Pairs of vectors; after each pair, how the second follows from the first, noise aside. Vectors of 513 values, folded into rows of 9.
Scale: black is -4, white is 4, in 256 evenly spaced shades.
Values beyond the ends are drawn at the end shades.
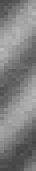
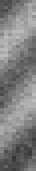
copied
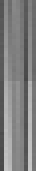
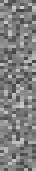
shuffled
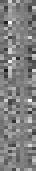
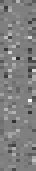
partly zeroed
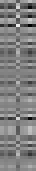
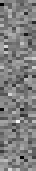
shuffled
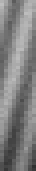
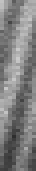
copied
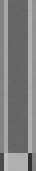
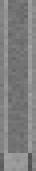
shrunk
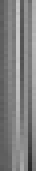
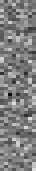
shuffled
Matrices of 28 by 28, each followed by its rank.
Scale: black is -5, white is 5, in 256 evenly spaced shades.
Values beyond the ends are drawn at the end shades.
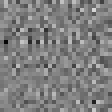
five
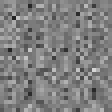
five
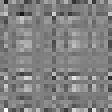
two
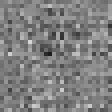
five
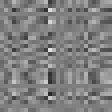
two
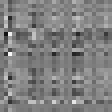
two
